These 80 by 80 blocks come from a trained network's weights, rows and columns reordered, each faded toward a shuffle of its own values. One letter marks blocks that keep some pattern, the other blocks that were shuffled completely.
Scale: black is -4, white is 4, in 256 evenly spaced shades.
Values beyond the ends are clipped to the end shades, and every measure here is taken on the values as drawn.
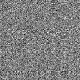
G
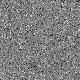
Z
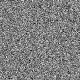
G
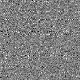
G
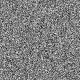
Z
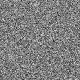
G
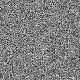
G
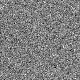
Z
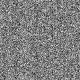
G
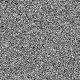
Z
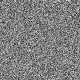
G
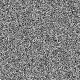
Z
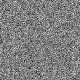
G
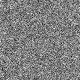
Z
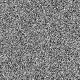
Z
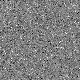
Z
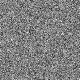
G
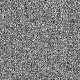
G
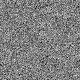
Z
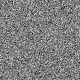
Z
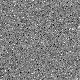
Z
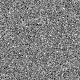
Z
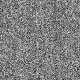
G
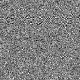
G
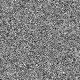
Z
